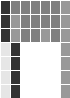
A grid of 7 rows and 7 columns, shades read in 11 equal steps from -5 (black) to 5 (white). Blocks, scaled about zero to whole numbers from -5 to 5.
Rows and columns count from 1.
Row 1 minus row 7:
-7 3 -5 -5 -5 -5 0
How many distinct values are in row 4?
4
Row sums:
-2 -1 0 22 22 22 22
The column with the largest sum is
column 5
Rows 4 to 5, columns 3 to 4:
5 5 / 5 5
